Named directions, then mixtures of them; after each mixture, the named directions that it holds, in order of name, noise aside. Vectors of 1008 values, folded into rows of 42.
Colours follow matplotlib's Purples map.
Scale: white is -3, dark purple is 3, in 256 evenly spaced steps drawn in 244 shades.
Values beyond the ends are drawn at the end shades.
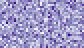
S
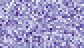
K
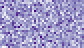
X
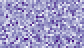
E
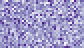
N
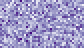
K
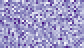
N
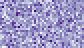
X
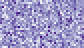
S, X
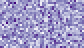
S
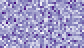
S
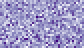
E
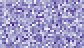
E, X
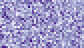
X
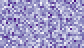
N, S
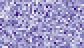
K, X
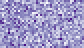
N, X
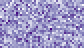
K
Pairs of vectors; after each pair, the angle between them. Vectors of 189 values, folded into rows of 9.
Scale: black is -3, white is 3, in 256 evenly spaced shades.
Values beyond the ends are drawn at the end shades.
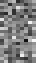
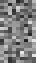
nearly parallel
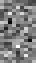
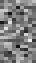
nearly opposite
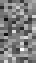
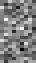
nearly opposite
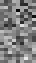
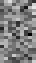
orthogonal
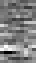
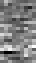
nearly parallel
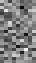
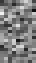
partly opposed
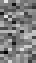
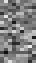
nearly parallel
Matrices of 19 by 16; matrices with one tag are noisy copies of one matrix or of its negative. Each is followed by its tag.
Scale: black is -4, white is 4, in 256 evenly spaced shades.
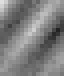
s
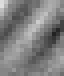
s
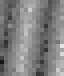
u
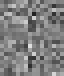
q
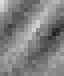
s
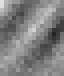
s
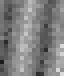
u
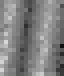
u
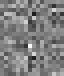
q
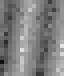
u
